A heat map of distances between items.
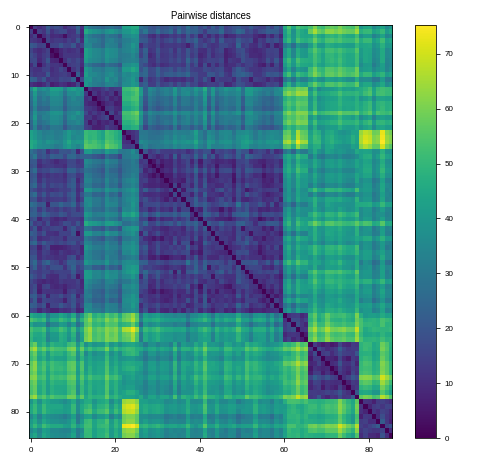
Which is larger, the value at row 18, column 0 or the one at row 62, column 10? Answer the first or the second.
the second
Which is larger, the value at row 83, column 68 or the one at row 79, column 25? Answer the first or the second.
the second
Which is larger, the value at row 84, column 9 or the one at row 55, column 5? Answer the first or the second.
the first
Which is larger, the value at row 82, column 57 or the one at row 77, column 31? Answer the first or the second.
the second
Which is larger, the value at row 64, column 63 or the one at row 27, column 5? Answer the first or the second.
the second
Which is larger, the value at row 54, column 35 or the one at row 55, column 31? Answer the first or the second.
the first
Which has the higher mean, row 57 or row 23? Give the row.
23
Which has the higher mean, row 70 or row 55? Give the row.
70
